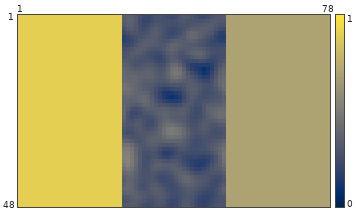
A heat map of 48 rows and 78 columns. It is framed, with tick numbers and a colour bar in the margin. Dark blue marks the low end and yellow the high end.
The table splits into one row of 3 panels. Panel 1,1: very high, flat. Panel 1,2: low, blotchy. Panel 1,3: high, flat.
